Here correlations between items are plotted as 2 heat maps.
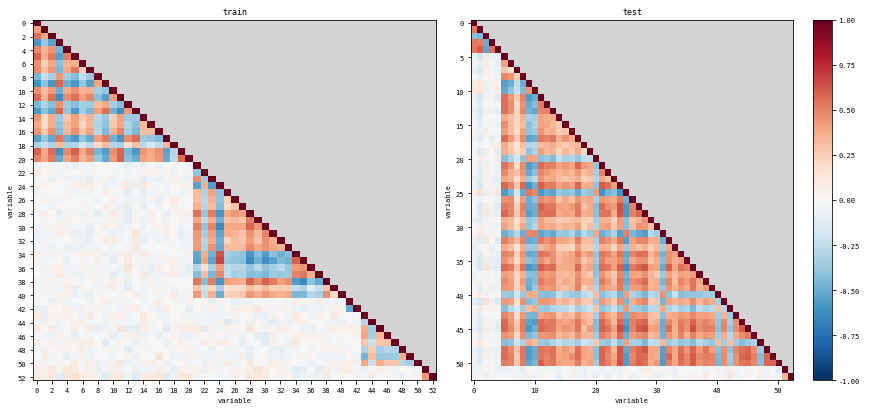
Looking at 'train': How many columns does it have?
53
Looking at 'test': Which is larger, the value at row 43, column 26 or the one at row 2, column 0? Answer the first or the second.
the first
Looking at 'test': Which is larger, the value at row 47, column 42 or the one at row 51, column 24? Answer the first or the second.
the first
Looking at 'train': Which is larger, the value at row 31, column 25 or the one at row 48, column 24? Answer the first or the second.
the first
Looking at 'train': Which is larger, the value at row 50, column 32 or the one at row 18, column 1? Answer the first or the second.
the first
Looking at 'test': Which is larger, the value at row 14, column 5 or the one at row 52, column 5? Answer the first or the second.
the first
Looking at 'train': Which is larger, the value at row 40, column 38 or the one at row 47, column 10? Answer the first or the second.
the first
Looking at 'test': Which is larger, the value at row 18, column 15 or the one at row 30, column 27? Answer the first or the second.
the second
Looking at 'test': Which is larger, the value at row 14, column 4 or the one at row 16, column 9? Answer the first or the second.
the first
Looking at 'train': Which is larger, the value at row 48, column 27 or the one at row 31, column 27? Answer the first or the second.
the second
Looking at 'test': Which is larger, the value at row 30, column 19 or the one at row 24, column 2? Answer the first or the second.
the first
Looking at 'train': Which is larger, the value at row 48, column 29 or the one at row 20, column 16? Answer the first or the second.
the second
